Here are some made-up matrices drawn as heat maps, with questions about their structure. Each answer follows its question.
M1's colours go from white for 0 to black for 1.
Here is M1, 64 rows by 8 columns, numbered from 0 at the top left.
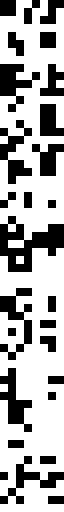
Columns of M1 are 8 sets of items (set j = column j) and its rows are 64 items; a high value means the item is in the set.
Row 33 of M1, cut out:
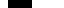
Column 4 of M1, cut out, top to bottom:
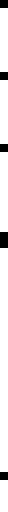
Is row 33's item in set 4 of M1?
no
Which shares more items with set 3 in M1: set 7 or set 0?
set 0
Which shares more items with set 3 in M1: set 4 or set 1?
set 1
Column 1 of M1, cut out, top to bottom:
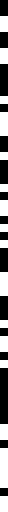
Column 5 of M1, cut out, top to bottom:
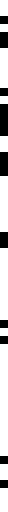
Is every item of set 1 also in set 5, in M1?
no
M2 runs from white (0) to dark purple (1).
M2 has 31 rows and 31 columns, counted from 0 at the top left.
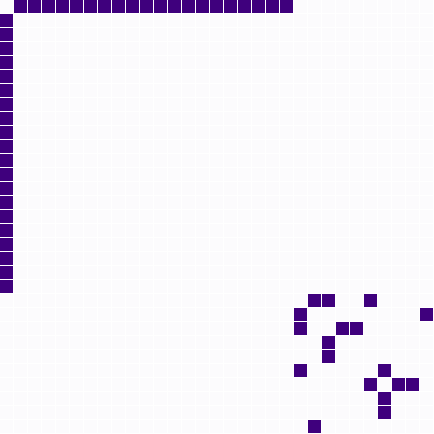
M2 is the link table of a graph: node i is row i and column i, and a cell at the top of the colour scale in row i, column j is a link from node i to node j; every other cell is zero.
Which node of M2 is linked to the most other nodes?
node 0
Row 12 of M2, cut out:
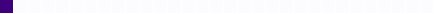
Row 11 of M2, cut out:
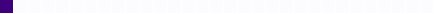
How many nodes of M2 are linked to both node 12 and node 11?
1
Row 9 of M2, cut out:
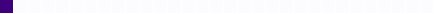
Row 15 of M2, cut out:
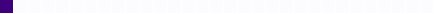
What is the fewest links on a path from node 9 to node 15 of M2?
2
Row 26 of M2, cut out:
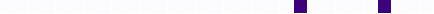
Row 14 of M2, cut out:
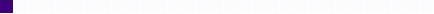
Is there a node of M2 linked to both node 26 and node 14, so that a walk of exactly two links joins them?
no
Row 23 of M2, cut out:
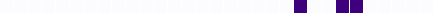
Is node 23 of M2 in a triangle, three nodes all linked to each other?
no
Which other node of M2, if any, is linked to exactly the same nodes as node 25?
node 24
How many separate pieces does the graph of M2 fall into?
2
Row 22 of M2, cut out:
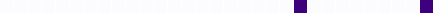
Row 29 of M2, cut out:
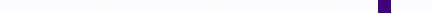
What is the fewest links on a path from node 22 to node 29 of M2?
4
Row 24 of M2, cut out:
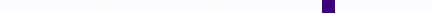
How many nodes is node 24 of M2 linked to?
1
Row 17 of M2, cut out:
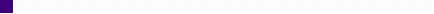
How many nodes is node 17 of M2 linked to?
1
